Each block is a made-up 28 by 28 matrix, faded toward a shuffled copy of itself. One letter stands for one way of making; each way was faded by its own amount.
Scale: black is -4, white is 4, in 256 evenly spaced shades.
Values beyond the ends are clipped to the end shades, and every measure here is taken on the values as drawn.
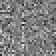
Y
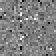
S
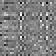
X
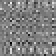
X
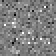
S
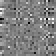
X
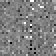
S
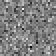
Y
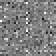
S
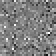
S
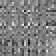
X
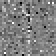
S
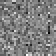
Y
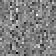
Y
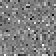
S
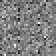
Y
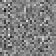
Y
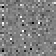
S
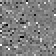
S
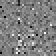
S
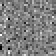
Y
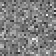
Y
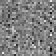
Y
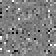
S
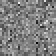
Y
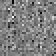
Y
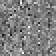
Y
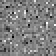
S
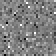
S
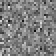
Y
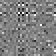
X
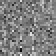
Y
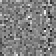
Y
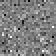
S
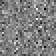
Y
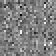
Y
